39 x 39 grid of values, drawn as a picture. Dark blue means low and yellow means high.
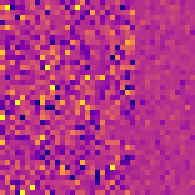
A vertical seam about 70% of the way across splits the table, and the right part is calmer. The texture is fine-grained noise. The distribution is heavy-tailed on both sides. No overall slope runs across the table. No row or column stands out.
